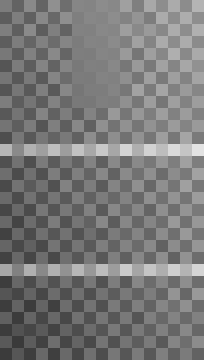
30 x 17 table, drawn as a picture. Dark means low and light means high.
There is an overall slope up to the top right. The top middle is the calmest part. An odd patch, calmer than its surroundings, sits in the top middle. The ninth with the lowest average is the bottom left. Rows 13 and 23 stand out from the rest.
